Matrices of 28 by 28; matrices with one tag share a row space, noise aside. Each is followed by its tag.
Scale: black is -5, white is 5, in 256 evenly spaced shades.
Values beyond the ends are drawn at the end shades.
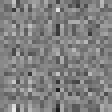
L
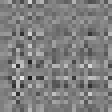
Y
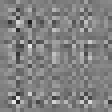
Y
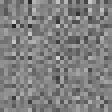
L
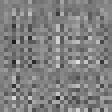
L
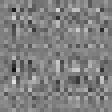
L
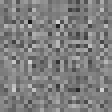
L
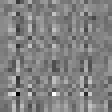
Y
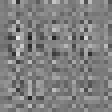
Y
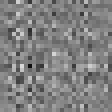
Y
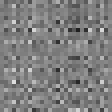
L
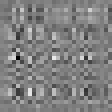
Y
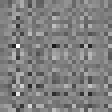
Y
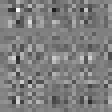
Y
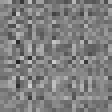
Y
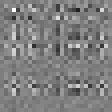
L
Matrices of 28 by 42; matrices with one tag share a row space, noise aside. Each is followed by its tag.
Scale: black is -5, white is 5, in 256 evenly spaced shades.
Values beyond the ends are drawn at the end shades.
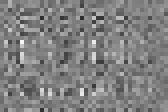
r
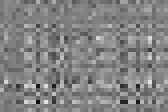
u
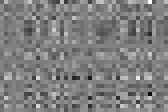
u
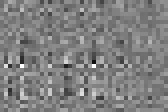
r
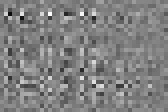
r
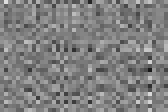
u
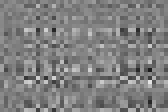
u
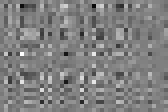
r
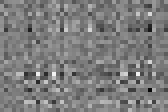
u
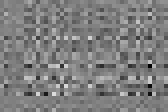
u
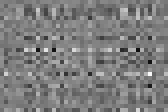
u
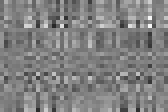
u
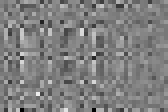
r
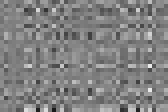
u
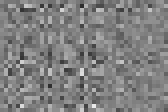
r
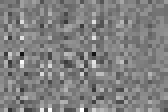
r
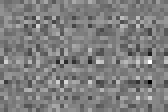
u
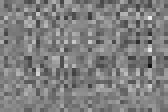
u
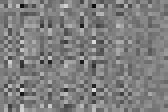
r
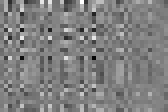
r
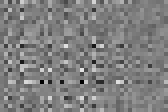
r
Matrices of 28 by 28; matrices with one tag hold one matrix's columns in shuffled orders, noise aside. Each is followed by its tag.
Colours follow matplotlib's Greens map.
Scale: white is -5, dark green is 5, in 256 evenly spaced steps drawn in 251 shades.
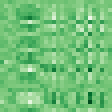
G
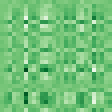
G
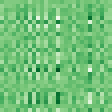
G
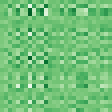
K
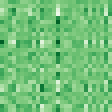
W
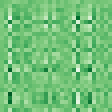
G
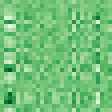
G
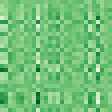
G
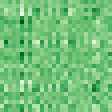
W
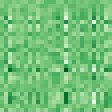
G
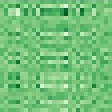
K
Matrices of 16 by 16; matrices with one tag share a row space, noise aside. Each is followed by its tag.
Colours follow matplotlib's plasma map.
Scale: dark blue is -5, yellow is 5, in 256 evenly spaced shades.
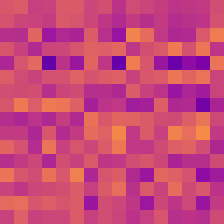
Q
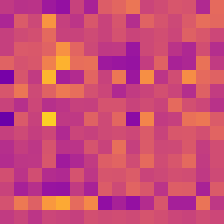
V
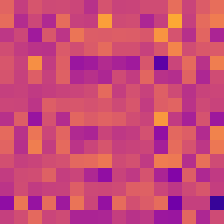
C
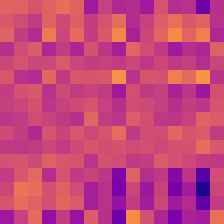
Q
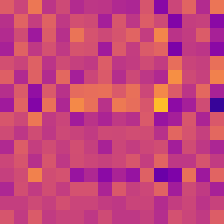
C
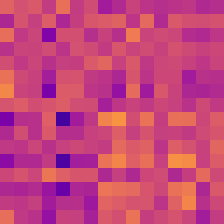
V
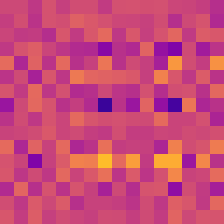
C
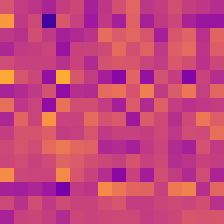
V
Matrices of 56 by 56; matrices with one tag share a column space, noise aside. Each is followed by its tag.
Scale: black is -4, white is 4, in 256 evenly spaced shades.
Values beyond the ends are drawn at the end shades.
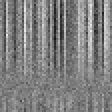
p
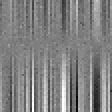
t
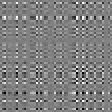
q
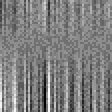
t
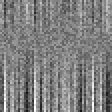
t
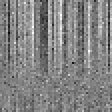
p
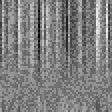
p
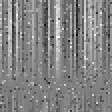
p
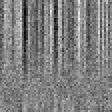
p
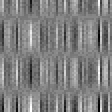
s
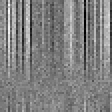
p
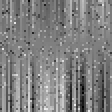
t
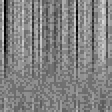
p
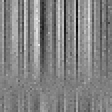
p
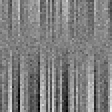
t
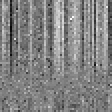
p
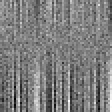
t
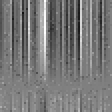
p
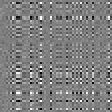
q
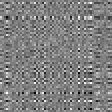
q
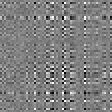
q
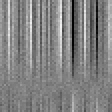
p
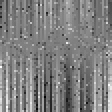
t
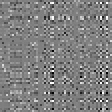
q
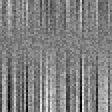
t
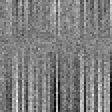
t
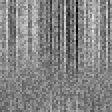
p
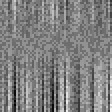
t
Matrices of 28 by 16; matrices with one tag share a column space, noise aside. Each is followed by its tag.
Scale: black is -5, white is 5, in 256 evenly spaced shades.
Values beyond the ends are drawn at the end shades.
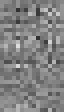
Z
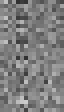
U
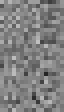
U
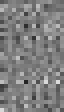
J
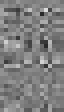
Z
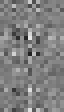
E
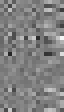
E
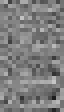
U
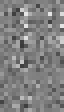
Z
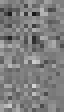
Z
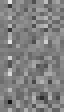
U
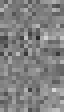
E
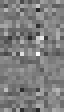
E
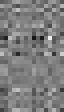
E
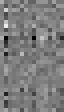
E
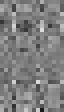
J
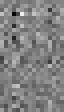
Z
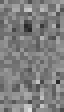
J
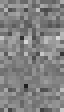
E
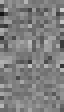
Z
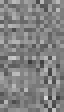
U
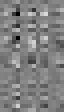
Z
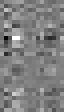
E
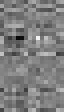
E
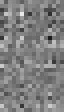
Z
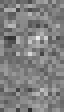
E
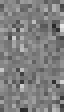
J
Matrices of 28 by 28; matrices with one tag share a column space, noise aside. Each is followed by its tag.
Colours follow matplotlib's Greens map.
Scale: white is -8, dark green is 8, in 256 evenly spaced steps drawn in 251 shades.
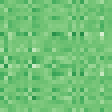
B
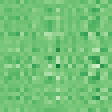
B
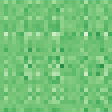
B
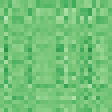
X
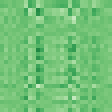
X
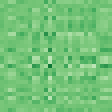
B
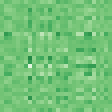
B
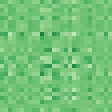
B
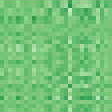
X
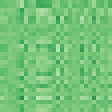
X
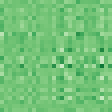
B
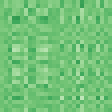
X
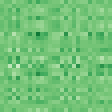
B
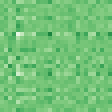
B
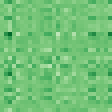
B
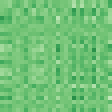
X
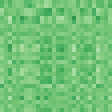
X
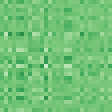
B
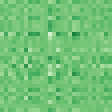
B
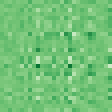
B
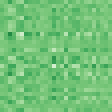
B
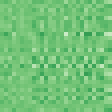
B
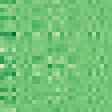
B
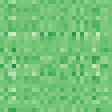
B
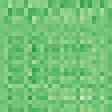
X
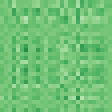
X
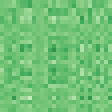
X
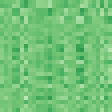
X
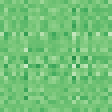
B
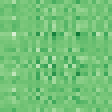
B
